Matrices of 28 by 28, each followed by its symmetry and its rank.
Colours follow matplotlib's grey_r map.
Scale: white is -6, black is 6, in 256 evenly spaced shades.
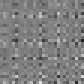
antisymmetric, rank two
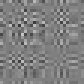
antisymmetric, rank two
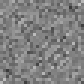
symmetric, full rank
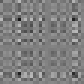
symmetric, rank two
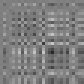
symmetric, rank two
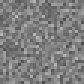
symmetric, full rank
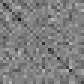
symmetric, rank five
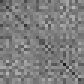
symmetric, rank five
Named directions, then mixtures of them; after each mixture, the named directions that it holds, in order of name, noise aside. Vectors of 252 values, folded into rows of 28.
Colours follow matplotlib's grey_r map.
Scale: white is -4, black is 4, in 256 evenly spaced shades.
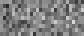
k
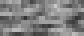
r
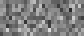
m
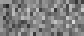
k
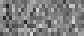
k, m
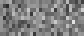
k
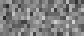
k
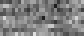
k, r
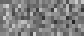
k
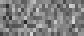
k, m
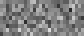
m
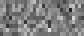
m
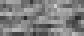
r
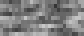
r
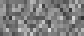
m
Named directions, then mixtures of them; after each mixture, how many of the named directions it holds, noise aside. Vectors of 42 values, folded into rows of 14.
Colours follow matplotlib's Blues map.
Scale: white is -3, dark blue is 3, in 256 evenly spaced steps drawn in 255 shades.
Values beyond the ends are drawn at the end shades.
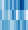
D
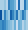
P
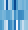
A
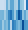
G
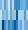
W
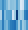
two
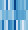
two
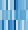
two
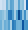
one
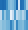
two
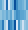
two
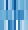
one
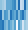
two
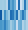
one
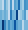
two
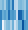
two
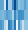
one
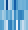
one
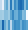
three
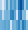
two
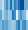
one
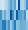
three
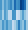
two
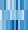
three
